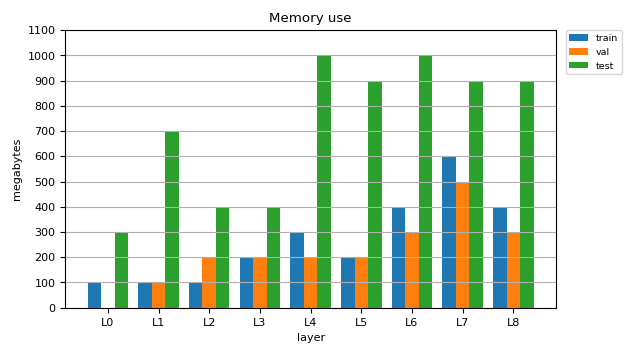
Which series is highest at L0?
test
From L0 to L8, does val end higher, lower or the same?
higher
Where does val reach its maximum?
L7
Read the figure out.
Title: Memory use
x-axis: layer, ticks L0 L1 L2 L3 L4 L5 L6 L7 L8
y-axis: megabytes, ticks 0 100 200 300 400 500 600 700 800 900 1000 1100
Legend: train, val, test
Values:
train: 100 100 100 200 300 200 400 600 400
val: 0 100 200 200 200 200 300 500 300
test: 300 700 400 400 1000 900 1000 900 900
